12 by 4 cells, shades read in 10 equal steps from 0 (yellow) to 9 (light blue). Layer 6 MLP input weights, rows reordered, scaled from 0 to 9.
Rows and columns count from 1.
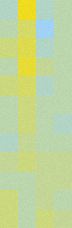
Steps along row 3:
down up down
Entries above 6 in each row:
2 1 1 0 1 0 1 1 0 0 0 0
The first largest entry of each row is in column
1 3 3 1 3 1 4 1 1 1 2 2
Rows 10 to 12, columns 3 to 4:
5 5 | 5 6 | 4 5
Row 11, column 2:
6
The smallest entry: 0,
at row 1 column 2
